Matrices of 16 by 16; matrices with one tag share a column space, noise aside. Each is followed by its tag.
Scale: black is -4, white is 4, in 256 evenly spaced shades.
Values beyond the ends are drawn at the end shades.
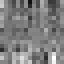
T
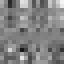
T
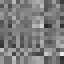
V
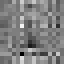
V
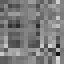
V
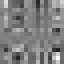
T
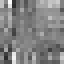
T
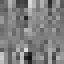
T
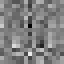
V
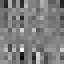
T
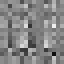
V
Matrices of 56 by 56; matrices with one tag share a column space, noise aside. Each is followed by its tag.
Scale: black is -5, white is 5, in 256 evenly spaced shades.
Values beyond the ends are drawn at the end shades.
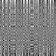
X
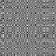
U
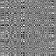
U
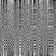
X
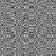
U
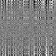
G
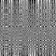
X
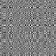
U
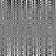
G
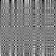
X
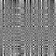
X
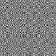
U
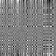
X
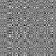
U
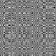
U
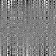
G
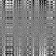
G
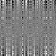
G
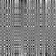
X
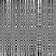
X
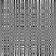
X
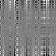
G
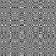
U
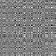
U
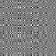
U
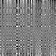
X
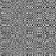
U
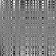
G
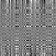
X
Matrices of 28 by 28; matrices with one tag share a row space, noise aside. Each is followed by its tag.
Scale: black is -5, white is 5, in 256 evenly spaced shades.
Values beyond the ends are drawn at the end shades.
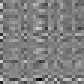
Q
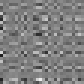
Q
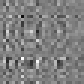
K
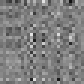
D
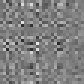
K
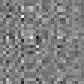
K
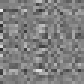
Q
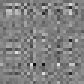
D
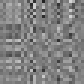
D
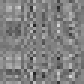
D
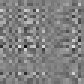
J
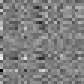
Q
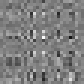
D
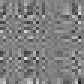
J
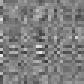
Q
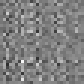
K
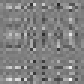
D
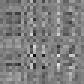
D
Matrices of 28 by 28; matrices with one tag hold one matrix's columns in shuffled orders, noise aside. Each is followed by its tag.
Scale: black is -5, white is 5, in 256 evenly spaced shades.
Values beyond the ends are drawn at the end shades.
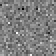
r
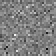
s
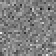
r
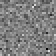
s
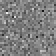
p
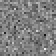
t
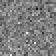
r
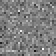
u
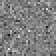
t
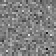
s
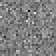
p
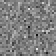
t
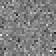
s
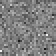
s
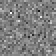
p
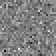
u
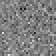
r
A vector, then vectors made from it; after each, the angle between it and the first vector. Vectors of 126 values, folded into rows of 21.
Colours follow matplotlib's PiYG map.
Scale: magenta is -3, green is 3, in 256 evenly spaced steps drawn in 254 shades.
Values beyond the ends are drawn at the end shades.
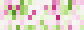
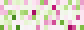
partly aligned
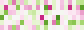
partly opposed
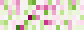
partly aligned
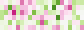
nearly opposite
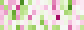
nearly parallel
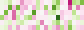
nearly opposite
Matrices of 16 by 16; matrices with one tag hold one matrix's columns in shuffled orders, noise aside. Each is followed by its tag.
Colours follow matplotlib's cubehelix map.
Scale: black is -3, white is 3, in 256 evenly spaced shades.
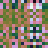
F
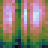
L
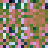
F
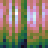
L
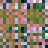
F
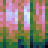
L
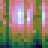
L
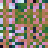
F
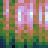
L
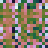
F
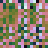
F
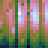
L
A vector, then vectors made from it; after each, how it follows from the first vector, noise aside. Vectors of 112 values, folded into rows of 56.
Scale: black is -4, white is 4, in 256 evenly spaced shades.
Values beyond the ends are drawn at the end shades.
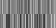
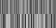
negated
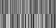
negated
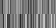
sign-scrambled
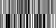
scaled up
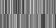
wrapped around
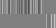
partly zeroed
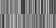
wrapped around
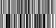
scaled up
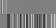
partly zeroed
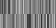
wrapped around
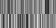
wrapped around
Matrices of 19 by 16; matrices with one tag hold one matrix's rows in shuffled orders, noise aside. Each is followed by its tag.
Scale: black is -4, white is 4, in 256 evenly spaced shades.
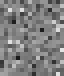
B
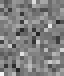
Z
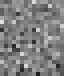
Z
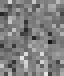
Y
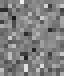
Y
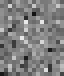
Y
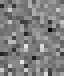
Y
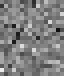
Z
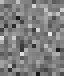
Z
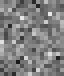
Z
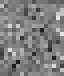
B
